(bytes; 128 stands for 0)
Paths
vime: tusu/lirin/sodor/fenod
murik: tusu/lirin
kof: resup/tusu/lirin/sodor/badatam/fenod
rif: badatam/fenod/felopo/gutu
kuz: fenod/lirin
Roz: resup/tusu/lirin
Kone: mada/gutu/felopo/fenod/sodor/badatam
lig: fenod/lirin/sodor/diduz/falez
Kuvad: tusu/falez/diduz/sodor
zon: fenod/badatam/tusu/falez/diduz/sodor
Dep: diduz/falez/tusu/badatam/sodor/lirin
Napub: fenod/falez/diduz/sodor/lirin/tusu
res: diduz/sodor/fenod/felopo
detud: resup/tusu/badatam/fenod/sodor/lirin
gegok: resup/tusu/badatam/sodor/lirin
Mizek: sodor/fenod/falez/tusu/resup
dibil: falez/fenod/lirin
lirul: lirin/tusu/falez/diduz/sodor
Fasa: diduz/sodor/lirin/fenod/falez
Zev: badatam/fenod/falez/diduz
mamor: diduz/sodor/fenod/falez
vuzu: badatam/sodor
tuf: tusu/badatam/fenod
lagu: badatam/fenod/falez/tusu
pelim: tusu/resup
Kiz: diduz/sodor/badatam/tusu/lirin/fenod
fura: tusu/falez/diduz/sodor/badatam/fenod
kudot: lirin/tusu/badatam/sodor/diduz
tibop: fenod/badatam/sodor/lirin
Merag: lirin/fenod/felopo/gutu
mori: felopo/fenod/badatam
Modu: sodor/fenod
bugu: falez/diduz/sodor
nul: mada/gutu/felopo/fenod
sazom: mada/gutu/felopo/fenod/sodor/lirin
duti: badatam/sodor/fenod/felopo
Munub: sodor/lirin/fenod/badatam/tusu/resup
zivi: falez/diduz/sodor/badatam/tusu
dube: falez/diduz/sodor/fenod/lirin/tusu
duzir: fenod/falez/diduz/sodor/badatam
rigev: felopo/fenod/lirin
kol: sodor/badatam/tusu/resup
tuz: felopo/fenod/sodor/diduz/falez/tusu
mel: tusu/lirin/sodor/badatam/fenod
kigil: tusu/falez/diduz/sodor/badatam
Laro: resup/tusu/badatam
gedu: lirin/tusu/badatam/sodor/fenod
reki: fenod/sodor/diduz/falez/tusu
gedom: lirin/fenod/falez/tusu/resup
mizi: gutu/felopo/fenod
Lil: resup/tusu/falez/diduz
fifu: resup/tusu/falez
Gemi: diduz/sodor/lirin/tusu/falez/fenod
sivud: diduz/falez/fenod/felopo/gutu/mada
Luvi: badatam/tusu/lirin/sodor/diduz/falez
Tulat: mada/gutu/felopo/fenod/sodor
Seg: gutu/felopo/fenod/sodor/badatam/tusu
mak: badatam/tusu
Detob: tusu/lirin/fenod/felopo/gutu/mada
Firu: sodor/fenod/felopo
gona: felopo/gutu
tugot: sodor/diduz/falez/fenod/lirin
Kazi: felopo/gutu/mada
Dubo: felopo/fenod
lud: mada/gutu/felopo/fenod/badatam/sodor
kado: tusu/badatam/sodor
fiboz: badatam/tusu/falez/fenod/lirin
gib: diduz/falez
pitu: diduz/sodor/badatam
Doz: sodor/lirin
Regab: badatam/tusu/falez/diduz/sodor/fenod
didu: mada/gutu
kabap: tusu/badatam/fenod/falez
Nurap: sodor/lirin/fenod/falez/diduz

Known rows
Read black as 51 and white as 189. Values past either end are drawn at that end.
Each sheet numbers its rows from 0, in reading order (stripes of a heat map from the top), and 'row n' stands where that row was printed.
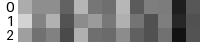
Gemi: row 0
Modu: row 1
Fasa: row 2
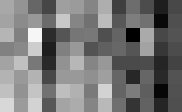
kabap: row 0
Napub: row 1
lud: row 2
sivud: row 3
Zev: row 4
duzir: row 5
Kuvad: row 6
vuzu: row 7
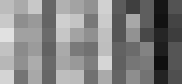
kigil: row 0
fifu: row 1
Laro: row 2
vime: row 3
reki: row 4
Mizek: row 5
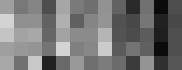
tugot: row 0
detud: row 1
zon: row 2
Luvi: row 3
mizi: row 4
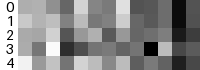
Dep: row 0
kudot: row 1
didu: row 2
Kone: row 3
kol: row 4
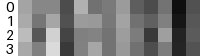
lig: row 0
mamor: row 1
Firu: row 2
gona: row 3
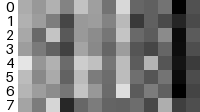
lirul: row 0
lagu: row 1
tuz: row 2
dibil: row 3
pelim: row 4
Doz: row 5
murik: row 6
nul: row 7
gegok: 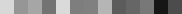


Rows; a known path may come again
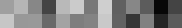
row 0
gib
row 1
gedu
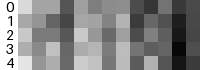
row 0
kof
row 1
kabap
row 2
gedom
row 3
bugu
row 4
pelim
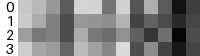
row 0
Lil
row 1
tuf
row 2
tugot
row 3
mak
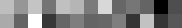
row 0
Kuvad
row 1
Tulat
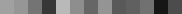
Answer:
Nurap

